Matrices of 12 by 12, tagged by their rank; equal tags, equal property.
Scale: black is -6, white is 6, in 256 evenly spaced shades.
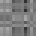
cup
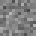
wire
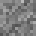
wire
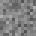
wire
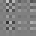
cup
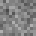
wire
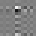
cup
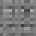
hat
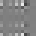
cup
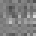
hat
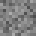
wire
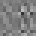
hat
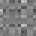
hat
